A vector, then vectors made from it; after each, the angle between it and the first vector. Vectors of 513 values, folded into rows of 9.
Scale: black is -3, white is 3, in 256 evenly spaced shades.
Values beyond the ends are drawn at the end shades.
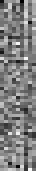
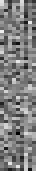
nearly opposite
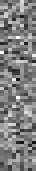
partly opposed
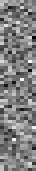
orthogonal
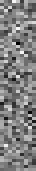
orthogonal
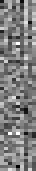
nearly parallel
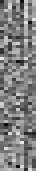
nearly parallel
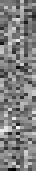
partly opposed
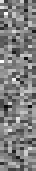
partly opposed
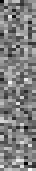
partly aligned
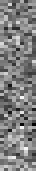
orthogonal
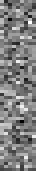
partly opposed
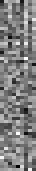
nearly parallel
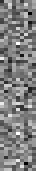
partly aligned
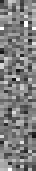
partly aligned
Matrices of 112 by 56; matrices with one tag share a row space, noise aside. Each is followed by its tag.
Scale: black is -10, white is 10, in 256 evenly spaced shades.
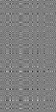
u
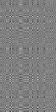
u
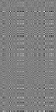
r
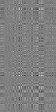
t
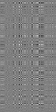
t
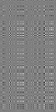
r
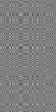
u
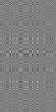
u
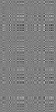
r
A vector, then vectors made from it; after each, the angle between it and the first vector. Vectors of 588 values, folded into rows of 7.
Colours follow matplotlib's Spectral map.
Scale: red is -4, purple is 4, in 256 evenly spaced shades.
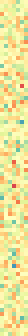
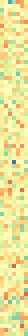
partly opposed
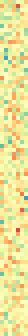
orthogonal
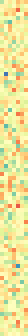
partly opposed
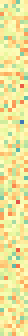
nearly parallel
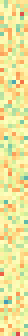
orthogonal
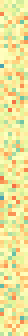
nearly parallel
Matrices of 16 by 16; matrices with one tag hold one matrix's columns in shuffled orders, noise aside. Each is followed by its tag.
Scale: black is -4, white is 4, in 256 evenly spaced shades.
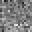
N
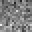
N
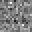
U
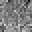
N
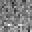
N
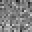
N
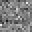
U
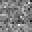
U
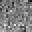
N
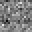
U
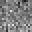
N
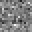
U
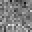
N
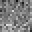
N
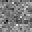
U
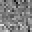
N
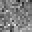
N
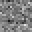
U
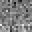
N
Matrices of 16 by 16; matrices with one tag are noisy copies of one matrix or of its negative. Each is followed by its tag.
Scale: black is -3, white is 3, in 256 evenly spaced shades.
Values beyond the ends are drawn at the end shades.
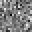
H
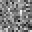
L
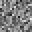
H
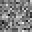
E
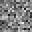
E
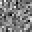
H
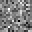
L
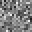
H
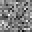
E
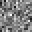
H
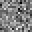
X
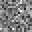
X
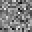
X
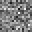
X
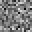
X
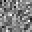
H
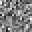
H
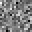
H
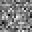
E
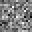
E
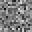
X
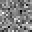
L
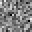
H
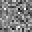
X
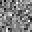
H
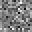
X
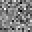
X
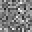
X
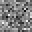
E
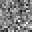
L
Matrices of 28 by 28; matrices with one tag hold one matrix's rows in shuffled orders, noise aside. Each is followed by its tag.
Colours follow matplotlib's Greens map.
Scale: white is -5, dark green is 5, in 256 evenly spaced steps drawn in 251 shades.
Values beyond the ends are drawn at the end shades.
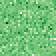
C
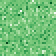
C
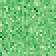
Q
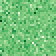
Q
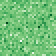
C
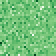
Q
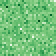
C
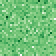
C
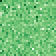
Q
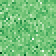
Q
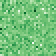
Q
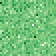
Q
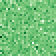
Q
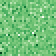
Q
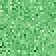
Q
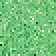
Q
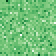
C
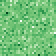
C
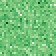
C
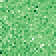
Q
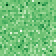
C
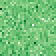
Q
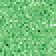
C
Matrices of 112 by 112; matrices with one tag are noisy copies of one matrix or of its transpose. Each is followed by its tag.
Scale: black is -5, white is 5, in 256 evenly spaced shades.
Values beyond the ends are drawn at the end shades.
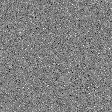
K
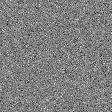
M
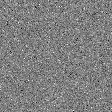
M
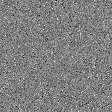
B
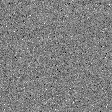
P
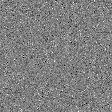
B
